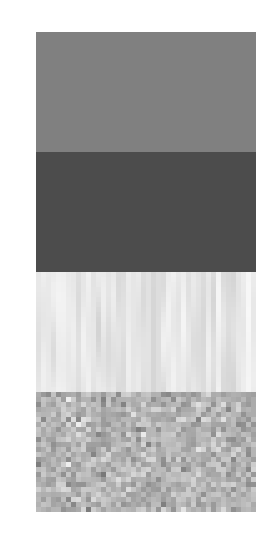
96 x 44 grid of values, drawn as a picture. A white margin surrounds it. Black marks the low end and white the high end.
It is made of 4 by 1 panels. Panel 1,1: middling, flat. Panel 2,1: low, flat. Panel 3,1: very high, streaked downward, faint in contrast. Panel 4,1: high, fine-grained.
